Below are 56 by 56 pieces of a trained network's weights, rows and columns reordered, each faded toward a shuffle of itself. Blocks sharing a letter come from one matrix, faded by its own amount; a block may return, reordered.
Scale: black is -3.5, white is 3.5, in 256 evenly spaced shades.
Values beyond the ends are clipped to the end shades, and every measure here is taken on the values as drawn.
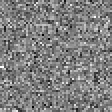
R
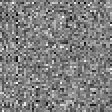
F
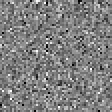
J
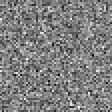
R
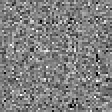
F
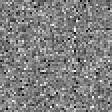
J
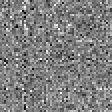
F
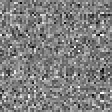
F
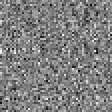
F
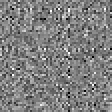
F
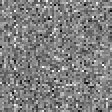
J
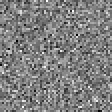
R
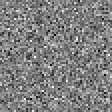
R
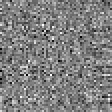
F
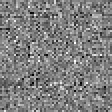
F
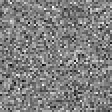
R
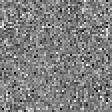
J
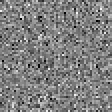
J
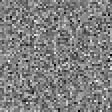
R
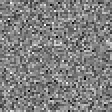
R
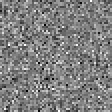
J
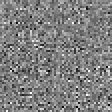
F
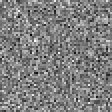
R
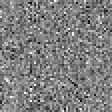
J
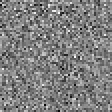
R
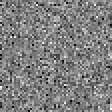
J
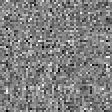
F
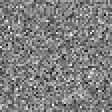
R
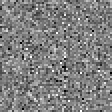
J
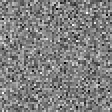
R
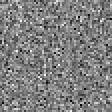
J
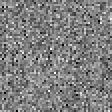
J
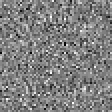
J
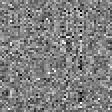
F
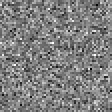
R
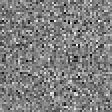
F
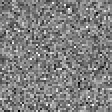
R
